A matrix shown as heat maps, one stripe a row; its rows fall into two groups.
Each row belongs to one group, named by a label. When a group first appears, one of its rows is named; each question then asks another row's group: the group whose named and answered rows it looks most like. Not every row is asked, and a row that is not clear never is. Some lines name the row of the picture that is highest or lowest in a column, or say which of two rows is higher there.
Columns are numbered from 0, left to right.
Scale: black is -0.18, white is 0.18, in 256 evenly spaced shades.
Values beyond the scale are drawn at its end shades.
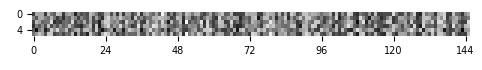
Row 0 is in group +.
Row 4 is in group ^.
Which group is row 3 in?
+
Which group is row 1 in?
+
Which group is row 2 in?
+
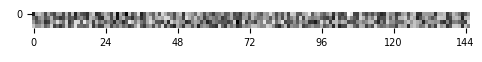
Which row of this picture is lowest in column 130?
2
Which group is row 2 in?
^
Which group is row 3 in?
+
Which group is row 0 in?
+
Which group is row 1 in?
+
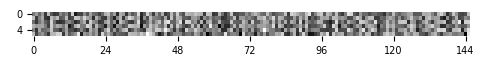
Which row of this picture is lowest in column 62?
3
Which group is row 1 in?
^
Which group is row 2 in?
+
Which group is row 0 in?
+
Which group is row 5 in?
^
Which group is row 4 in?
+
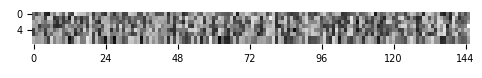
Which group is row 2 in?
+
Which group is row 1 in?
+
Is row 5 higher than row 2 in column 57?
Yes
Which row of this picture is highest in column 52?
4
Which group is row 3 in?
+
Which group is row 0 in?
^
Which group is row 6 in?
^
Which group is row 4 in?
+
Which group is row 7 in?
^
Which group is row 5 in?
+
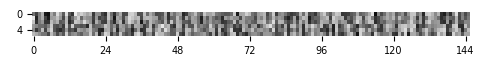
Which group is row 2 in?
^
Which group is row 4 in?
+
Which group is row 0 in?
^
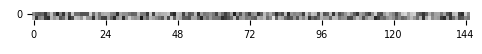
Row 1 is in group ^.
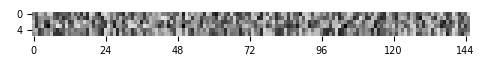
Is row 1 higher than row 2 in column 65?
Yes
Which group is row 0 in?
+
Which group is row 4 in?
+
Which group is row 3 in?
^
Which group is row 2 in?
^
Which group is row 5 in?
+
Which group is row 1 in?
+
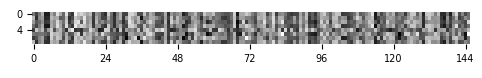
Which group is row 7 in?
^
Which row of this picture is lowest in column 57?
4
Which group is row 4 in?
+
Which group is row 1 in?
^
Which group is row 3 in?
^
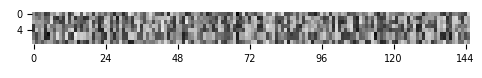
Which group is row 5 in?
^
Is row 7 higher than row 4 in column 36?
Yes
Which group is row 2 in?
+
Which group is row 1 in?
+
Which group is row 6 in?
^
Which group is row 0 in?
^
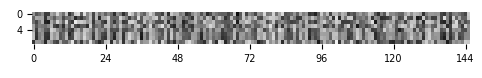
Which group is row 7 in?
+
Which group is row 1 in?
+
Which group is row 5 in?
^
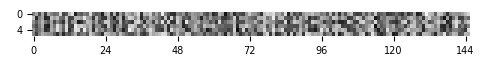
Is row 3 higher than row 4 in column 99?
Yes
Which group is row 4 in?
^
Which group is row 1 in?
^
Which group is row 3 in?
^
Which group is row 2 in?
+
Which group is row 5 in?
+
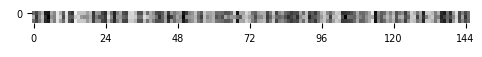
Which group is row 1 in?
^
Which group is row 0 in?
^
